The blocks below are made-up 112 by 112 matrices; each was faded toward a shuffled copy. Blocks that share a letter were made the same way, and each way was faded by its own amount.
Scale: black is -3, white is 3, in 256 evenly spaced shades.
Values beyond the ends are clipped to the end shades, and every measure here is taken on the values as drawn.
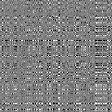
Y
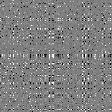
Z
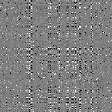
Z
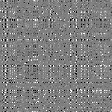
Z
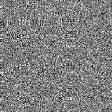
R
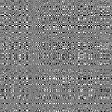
Y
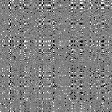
Z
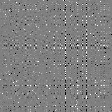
Z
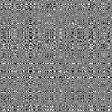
Y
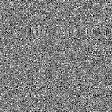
R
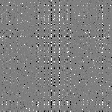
Z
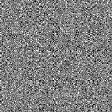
R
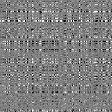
Y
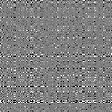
Y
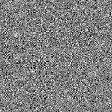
R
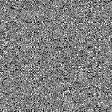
R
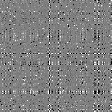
Z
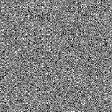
R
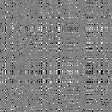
Z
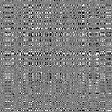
Y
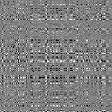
Y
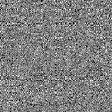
R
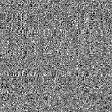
R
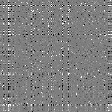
Z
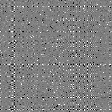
Z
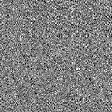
R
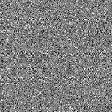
R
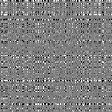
Y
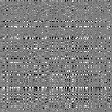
Y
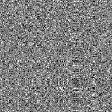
R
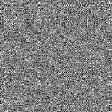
R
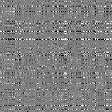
Y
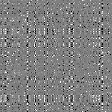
Z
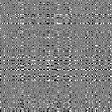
Y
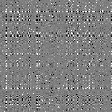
Z
